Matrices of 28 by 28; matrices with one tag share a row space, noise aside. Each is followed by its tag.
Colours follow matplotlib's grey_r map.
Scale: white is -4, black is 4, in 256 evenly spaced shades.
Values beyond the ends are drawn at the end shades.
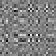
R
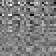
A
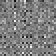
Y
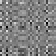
R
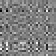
R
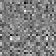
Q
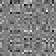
Q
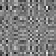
R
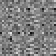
A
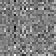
Y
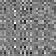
Y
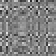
R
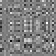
Q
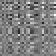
A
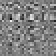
A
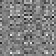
Q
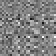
A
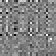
R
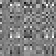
Q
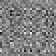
Q
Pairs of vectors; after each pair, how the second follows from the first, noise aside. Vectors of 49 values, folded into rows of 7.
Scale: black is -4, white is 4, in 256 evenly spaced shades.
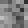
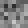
shuffled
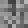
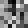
scaled up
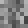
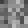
negated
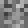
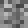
negated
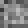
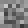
shuffled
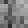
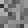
shuffled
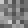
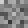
sign-scrambled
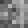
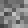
shuffled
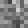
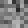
negated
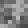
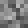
sign-scrambled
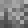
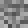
sign-scrambled
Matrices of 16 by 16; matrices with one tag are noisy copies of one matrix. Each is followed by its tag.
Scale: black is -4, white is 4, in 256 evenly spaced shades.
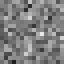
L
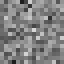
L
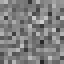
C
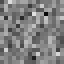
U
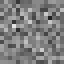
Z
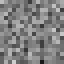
C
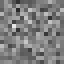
Z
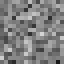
L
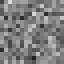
U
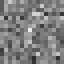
U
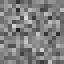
Z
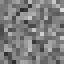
L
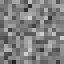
L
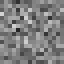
Z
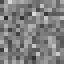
U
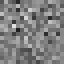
Z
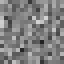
C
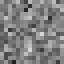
L
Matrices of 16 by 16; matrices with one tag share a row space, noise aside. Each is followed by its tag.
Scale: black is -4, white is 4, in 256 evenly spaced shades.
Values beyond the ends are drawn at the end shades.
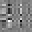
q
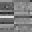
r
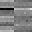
r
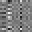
q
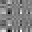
q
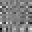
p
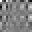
p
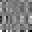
p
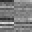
r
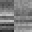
r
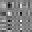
q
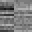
r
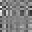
p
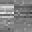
r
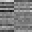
r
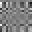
p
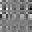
p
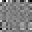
p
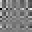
p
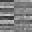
r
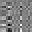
q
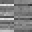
r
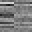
r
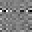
p
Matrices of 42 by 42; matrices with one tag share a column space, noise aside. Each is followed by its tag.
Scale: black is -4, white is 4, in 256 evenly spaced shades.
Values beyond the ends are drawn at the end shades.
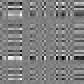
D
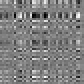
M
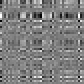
M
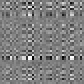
D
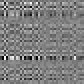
D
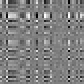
M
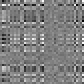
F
